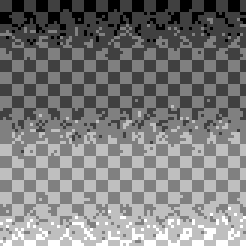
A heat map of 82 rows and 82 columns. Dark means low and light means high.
The field is checkered. No single row or column stands out from its neighbours. The field climbs toward the bottom.
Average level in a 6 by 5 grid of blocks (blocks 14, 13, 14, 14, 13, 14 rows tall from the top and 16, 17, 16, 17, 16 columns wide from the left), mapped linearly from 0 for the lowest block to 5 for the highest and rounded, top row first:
00000
22222
22222
33333
44444
55555
